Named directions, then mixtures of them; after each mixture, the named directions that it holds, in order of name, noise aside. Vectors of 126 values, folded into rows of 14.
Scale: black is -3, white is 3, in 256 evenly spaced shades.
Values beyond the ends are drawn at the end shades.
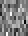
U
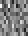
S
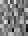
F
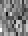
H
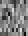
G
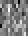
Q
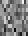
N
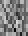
H, N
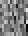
F, U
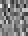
S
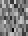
F, G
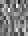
Q, S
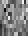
G, H, N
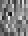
F, G, H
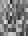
F, H, N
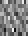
F, N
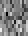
H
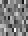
F, N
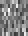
G, Q, S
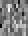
Q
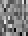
N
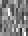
G, Q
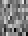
N, U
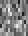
H, Q, U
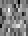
Q, U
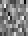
G, N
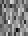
F, N, U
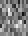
H, Q, U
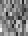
H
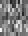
G, H, Q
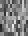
F, H, S
